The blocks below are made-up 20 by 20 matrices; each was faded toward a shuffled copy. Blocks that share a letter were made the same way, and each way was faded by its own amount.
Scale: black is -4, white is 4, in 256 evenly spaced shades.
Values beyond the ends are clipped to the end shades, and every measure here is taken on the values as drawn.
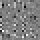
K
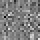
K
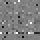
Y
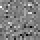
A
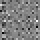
K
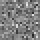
A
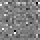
Y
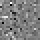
A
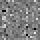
A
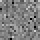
A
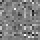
K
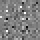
Y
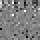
Y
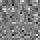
K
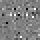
Y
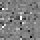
A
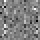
K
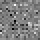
Y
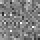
A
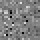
A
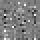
K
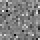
A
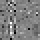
K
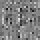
K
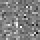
A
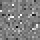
A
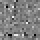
A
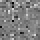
A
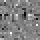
Y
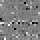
Y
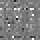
Y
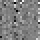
K
